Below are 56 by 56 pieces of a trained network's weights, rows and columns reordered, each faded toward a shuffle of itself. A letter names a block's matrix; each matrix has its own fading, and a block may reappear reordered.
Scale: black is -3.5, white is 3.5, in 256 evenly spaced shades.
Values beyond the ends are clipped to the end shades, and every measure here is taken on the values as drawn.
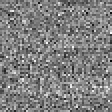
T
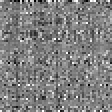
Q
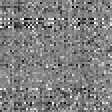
Q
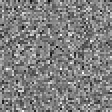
T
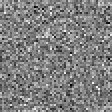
T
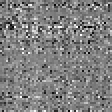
Q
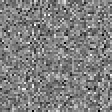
T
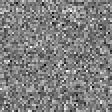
T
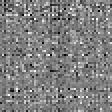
Q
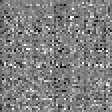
Q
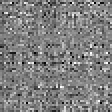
Q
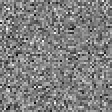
T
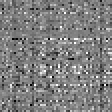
Q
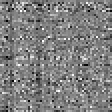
Q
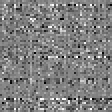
Q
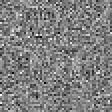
T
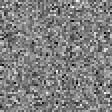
T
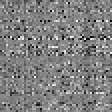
Q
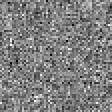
T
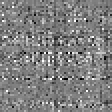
Q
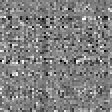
Q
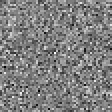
T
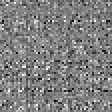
Q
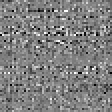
Q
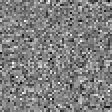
T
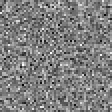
T
